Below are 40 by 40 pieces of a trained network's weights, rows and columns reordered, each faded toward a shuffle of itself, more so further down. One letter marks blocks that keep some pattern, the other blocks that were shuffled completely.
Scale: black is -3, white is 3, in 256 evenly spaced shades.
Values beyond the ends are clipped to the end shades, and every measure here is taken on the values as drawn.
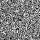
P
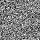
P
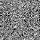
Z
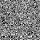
Z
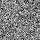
P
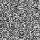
Z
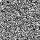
P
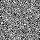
P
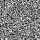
P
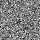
P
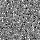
P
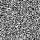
Z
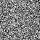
P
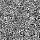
Z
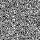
Z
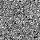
P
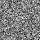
P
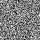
Z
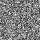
P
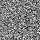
P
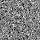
P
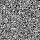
P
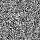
P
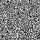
Z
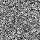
Z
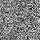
Z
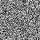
Z
